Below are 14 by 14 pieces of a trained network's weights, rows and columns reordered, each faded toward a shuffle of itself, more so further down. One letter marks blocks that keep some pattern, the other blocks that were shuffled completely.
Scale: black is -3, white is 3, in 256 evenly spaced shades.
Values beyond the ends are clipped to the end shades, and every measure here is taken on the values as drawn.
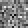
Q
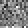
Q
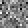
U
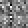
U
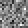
U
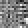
U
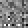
U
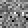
Q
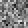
Q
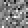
Q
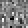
U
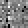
U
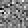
Q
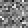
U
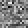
Q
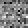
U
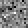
Q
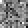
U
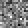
Q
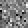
Q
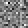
Q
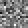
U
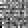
U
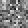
U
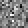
Q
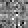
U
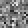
Q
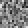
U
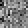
U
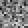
Q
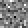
Q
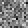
Q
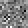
Q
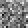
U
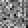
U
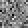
Q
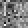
U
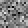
Q
